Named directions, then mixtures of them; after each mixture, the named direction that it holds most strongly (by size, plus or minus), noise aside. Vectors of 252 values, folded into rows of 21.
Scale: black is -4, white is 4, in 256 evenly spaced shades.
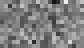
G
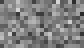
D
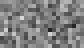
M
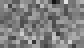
G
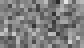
M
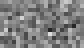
M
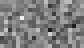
M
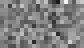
G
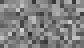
D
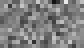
G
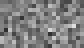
M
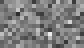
D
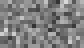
M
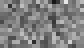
G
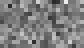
G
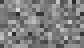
D
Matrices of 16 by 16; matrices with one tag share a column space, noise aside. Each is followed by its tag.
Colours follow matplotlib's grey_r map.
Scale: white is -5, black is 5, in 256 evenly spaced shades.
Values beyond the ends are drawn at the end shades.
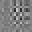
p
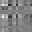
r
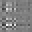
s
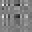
r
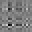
s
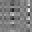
p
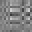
p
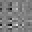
s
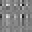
r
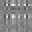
r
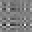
s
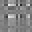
r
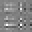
s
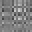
p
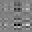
s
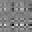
s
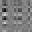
p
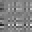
s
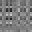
p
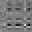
s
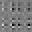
s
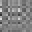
p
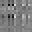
r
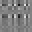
r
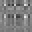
r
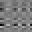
s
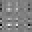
s
